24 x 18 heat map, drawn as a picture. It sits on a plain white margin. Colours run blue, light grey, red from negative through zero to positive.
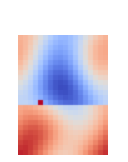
A horizontal seam about 60% of the way down splits the table, and the bottom part is higher. The ninth with the highest average is the bottom left. Overall the values sit about 50% of the way up the scale. A single lone cell is far higher than the cells round it. The centre is the ninth with the lowest average. Values change most from cell to cell in the middle left.
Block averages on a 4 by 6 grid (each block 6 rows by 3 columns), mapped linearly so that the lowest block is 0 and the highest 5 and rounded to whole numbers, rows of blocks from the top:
321134
210023
332223
554344
